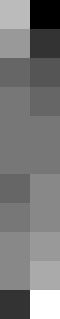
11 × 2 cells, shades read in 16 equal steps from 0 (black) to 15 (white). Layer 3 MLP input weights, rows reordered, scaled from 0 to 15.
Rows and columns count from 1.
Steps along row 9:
up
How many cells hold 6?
3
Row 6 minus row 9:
-1 -2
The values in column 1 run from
3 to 11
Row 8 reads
7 8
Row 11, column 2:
15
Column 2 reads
0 3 5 6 7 7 8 8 9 10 15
